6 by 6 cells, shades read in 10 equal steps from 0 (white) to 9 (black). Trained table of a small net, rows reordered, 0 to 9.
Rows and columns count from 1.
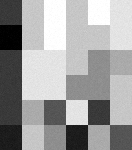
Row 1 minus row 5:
0 -1 -6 1 -7 -1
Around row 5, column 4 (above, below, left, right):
4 8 6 7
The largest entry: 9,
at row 2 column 1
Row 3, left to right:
7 1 1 2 4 3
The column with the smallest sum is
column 2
